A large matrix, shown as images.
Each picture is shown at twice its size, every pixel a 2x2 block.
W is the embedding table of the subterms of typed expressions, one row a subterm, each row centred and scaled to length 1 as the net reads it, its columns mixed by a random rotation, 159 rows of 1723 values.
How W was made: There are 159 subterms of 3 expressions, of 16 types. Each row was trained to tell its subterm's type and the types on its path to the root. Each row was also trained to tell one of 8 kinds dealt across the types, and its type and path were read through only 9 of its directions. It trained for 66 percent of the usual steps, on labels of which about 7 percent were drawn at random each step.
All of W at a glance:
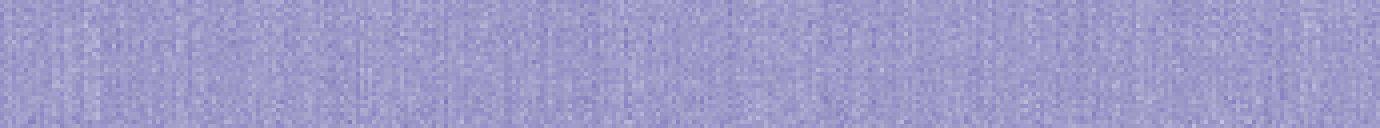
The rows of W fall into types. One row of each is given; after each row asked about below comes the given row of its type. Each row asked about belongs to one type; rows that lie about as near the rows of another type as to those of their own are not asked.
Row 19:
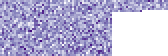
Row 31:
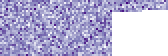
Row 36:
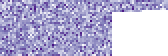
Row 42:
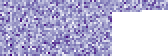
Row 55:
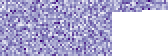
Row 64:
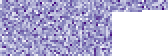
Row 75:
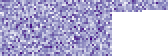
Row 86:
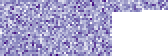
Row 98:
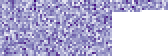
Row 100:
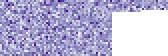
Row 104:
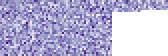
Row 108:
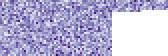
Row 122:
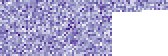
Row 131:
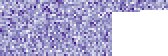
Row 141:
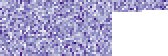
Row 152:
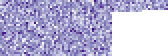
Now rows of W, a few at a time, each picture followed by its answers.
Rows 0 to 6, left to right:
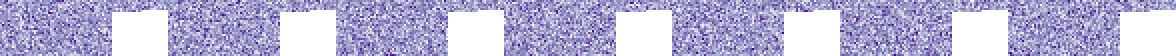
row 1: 104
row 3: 31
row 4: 152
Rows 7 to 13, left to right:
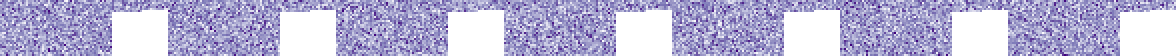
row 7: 104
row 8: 64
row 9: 31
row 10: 86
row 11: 31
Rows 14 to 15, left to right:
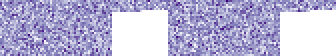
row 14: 19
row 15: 100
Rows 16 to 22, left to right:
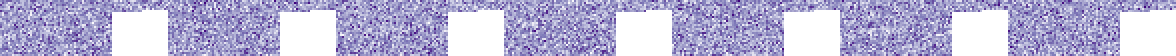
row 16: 98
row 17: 152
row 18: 98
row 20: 141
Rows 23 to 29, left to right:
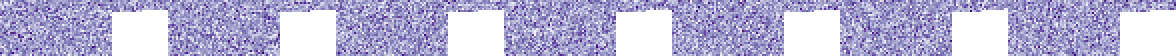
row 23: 122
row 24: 31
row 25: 64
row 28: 108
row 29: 64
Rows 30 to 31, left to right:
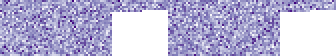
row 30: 64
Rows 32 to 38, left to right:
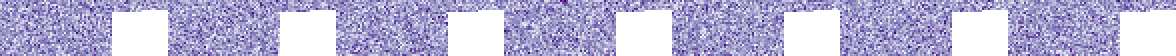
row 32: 55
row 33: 75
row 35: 131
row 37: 19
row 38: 141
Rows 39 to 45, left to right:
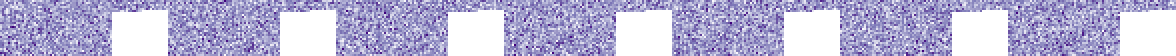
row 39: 100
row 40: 55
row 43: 98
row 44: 31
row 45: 36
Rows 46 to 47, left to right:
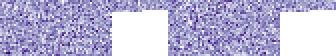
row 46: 108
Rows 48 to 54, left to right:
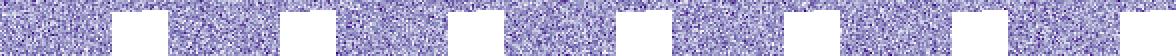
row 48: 86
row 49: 19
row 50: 131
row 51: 100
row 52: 131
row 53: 75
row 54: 152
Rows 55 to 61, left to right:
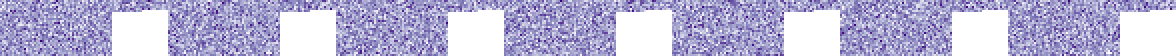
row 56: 100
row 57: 104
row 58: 55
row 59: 42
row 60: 152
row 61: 100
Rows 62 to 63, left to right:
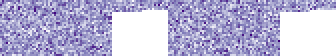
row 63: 104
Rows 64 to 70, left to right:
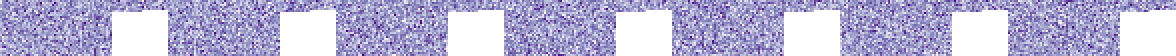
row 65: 104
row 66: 75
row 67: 98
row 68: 55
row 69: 75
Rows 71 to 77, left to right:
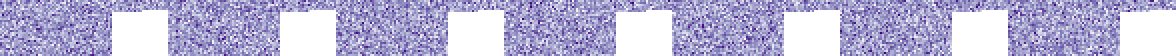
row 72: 108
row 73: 152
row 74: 152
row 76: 131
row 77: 36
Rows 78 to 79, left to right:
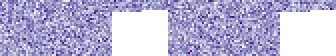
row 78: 108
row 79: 64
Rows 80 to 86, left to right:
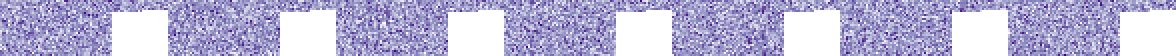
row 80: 75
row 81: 122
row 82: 104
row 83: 75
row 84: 19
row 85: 108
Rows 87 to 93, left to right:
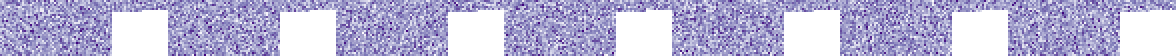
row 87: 75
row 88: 19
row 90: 86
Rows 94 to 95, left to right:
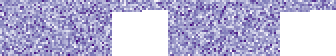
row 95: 36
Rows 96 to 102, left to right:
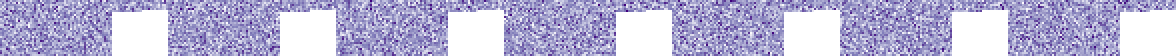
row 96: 55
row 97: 86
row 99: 31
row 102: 100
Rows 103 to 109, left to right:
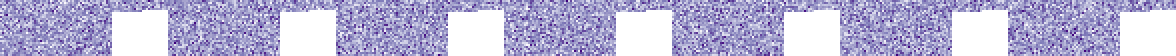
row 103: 19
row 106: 42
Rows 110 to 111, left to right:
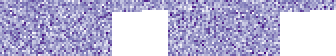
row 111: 100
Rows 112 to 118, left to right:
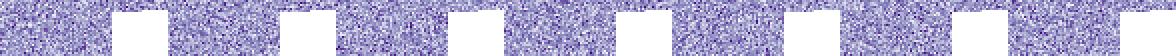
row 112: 152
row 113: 75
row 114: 98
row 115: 131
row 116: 55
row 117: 42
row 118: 64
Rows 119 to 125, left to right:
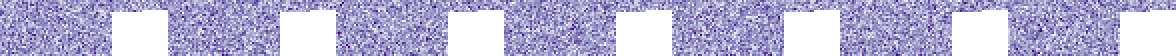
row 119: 152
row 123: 19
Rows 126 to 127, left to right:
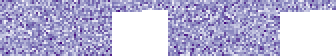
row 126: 108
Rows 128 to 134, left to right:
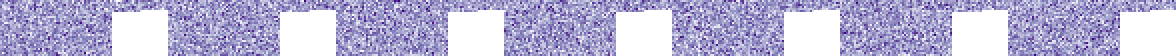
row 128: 98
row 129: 42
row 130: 55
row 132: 104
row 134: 19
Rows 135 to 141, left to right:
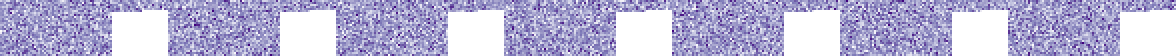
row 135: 86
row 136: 108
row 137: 108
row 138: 98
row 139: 131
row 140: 55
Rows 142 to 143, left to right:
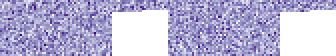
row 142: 36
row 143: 100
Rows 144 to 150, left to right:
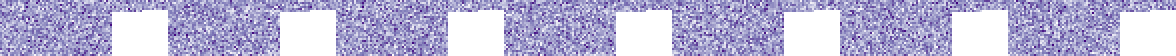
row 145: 122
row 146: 55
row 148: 19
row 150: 31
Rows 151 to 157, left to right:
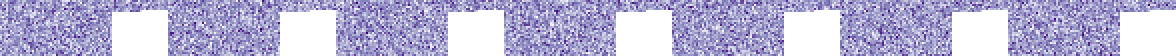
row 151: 108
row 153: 141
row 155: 36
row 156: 100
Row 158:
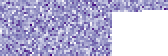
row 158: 75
